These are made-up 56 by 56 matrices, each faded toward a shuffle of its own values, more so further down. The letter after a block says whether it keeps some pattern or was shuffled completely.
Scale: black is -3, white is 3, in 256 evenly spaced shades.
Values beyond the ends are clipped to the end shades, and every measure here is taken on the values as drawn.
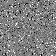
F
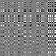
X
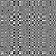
X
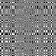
X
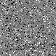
F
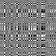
X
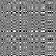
X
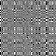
X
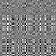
X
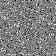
F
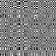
X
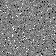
F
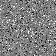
F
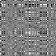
X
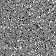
F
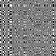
X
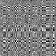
X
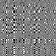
X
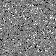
F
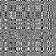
X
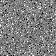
F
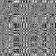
X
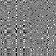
X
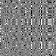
X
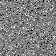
F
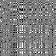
X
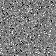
F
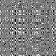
X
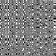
X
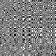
X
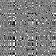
X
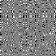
X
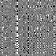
X
